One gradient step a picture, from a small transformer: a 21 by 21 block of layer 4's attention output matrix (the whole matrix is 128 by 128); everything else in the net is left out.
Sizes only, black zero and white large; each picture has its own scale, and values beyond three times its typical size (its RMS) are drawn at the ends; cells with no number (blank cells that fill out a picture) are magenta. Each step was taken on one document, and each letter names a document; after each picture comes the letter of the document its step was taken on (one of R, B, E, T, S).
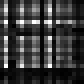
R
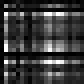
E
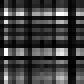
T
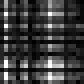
E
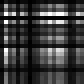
T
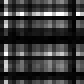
T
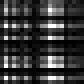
E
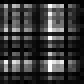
E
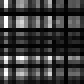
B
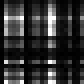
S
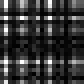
B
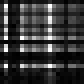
R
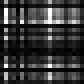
R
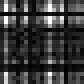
B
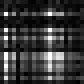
E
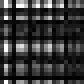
B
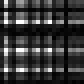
B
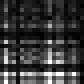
E
